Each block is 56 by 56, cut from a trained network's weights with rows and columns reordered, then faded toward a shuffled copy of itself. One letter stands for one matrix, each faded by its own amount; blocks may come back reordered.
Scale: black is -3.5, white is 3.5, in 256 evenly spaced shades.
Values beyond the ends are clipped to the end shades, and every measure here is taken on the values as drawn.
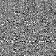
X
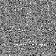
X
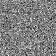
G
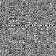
X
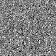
G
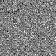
G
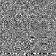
X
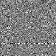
X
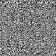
X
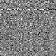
X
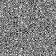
G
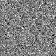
G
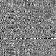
X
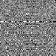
X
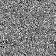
G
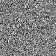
G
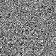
G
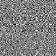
X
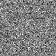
G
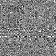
X
